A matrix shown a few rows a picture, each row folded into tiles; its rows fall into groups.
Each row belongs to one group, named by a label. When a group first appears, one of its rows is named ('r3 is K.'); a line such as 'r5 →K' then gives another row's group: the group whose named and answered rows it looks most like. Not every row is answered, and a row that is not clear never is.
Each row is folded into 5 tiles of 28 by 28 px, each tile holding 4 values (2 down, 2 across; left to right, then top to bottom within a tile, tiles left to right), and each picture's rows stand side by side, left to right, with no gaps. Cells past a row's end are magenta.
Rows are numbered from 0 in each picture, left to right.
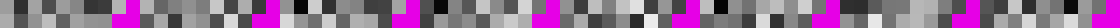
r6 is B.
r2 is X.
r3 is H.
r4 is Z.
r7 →H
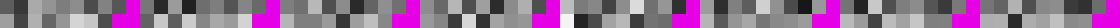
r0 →B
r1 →H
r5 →X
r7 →X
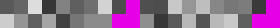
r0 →H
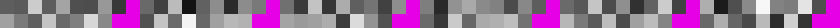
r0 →H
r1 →H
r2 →X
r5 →Z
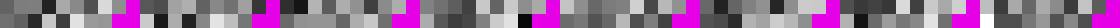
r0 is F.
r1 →B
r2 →H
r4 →Z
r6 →F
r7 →Z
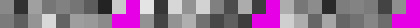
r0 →X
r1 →Z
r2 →X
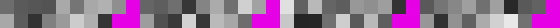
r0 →F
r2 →Z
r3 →B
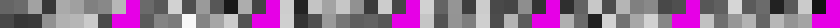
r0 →F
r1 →H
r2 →Z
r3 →Z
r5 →H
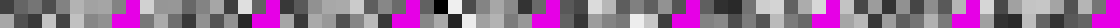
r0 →F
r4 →B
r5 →F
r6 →X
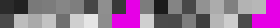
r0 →H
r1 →F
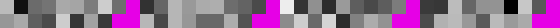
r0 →Z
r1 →B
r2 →X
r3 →H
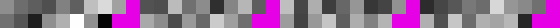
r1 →H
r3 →B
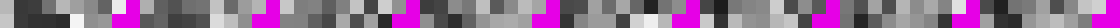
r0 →F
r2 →Z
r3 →F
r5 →B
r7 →F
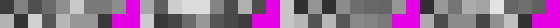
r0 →B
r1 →Z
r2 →X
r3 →B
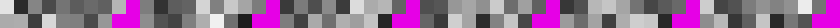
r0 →X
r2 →B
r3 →B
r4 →B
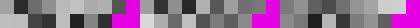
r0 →Z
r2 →F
